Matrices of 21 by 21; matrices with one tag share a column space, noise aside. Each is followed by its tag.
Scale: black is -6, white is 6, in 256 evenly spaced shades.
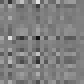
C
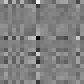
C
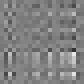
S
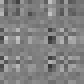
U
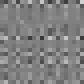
C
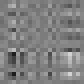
S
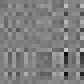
S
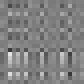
S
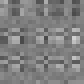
U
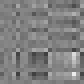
S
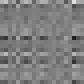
C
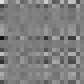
C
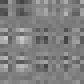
U
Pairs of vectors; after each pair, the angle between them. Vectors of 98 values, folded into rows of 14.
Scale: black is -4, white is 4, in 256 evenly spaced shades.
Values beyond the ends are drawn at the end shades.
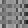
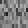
orthogonal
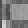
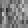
partly aligned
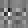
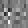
nearly parallel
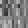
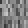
nearly opposite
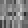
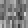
nearly opposite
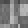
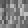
partly aligned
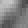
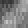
nearly opposite
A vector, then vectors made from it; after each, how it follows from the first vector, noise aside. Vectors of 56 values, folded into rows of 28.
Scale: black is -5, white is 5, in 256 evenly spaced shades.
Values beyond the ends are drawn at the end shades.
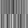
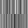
reversed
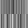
copied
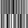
scaled up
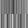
copied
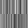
reversed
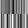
scaled up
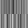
copied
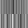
copied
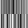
scaled up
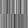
reversed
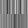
reversed
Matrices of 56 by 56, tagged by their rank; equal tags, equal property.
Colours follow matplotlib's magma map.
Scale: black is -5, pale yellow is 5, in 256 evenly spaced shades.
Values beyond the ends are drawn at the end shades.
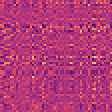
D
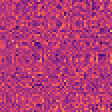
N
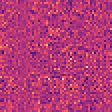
N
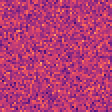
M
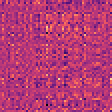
D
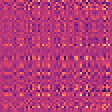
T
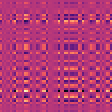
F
